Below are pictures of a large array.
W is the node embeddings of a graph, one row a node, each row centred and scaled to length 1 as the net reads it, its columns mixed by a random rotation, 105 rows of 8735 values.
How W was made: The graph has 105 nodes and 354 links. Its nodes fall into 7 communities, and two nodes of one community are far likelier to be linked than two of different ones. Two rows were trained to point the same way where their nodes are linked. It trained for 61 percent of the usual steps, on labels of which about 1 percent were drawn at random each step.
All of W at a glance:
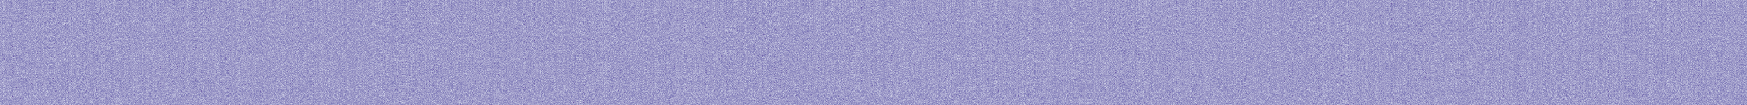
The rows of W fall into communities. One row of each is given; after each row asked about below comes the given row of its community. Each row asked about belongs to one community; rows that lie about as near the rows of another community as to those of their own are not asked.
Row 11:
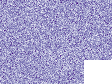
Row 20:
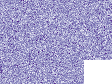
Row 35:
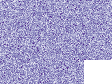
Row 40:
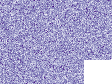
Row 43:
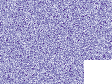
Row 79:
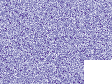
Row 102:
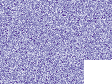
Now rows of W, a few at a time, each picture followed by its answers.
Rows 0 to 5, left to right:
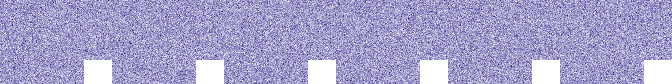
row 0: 40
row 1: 11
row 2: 35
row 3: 40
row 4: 40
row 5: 11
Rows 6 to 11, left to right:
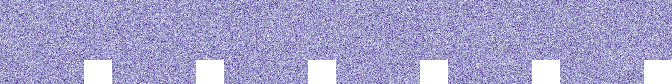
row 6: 79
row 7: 40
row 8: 40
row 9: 35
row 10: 40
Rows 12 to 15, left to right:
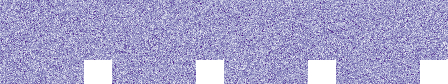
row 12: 40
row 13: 20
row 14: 43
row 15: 79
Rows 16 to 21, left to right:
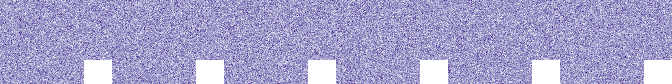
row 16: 35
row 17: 102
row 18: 40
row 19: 40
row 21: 43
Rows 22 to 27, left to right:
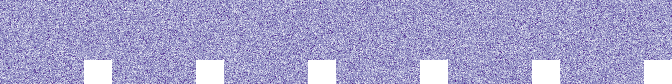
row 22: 102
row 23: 102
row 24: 43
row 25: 40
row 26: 79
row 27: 35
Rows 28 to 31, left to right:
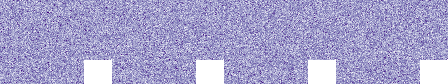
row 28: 102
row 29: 79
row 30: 79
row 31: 102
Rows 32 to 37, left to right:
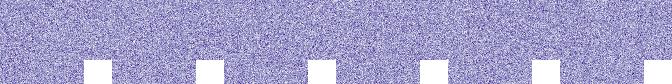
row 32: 40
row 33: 43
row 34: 20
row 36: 35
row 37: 11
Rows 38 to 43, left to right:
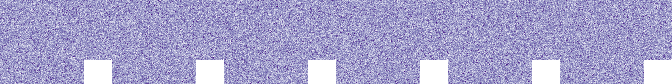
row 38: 102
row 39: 11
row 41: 43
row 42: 35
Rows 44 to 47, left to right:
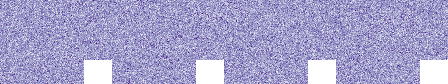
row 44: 102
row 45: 79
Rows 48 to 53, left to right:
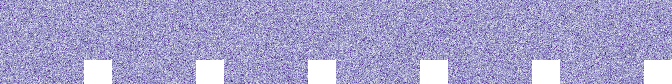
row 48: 102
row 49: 35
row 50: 79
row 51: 43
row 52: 79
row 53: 43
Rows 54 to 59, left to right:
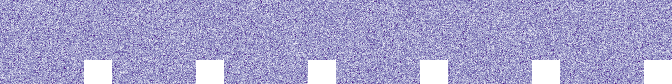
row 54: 102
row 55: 20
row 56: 11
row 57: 102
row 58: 20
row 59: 102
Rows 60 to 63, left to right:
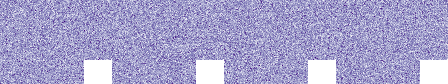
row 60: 20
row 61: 79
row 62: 11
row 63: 40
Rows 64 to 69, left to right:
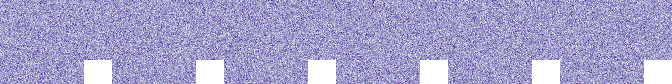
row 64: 35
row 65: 11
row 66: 40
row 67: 11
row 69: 79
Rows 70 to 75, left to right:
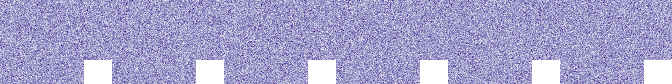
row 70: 35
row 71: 11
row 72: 35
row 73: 102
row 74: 11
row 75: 79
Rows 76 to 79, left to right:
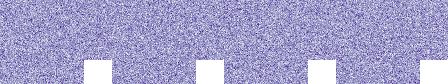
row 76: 43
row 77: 35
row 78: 40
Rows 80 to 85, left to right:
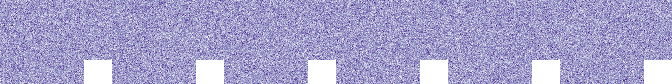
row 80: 40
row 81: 40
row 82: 11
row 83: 40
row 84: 43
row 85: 79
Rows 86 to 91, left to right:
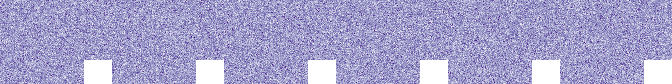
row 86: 40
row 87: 20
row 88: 35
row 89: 43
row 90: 43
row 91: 35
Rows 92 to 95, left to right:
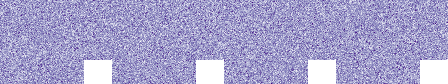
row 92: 102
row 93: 79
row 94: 79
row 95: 35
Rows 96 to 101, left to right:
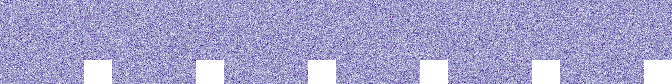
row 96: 35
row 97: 43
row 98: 20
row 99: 11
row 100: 102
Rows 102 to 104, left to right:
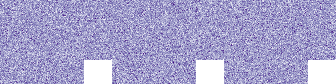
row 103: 20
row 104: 43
